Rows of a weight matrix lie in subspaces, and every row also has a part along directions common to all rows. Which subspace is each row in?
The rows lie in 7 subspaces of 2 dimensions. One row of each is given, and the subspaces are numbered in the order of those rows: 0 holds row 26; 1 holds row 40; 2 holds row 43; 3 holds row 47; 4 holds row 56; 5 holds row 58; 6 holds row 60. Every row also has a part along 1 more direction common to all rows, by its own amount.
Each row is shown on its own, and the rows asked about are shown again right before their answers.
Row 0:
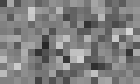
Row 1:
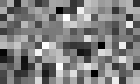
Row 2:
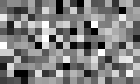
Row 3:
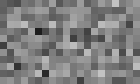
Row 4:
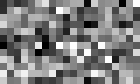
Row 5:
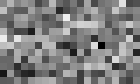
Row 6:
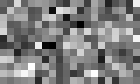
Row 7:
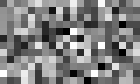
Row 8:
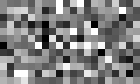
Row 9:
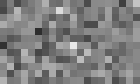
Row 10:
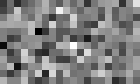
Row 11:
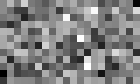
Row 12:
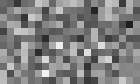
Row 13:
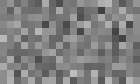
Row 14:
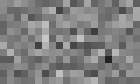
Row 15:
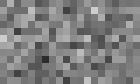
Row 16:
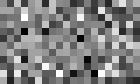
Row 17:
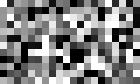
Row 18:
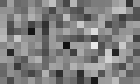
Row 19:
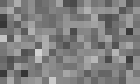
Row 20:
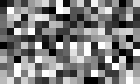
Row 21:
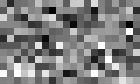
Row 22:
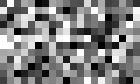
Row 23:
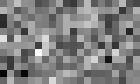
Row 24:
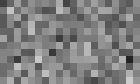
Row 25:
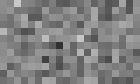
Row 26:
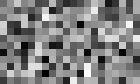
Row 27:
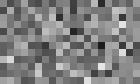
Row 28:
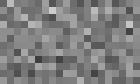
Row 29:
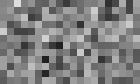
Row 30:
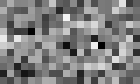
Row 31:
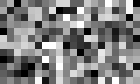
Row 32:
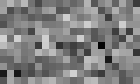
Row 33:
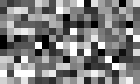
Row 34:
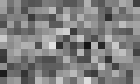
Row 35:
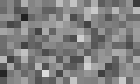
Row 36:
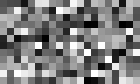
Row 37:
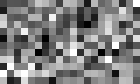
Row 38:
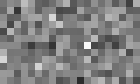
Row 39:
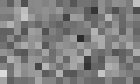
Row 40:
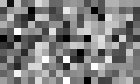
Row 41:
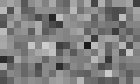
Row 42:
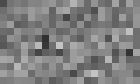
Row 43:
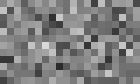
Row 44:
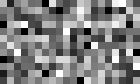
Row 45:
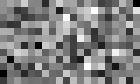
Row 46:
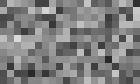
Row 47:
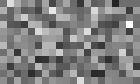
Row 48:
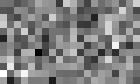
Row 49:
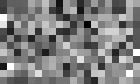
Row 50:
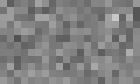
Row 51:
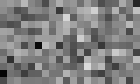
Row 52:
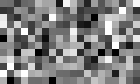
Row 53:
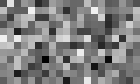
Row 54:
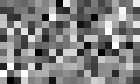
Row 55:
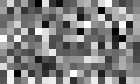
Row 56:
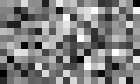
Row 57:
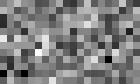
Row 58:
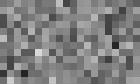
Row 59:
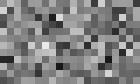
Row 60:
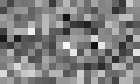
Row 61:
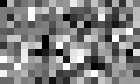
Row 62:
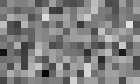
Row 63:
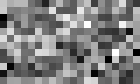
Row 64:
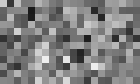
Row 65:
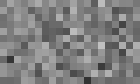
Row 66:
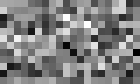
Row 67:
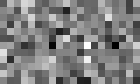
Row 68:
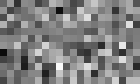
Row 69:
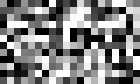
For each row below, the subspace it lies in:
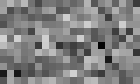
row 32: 4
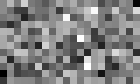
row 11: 4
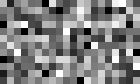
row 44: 3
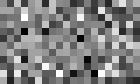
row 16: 4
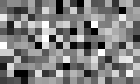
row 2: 6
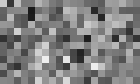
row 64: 1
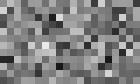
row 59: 2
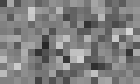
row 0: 1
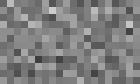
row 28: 3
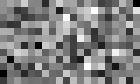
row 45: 4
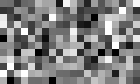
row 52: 5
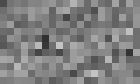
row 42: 1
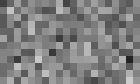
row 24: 5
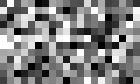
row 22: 1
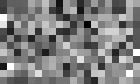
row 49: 6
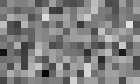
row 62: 0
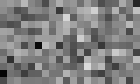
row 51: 4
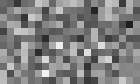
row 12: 0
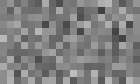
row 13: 4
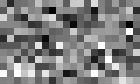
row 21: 3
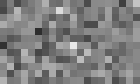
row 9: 3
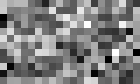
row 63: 6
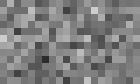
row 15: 1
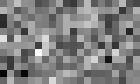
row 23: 5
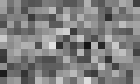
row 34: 2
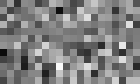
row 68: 0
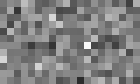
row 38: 2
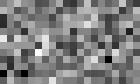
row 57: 5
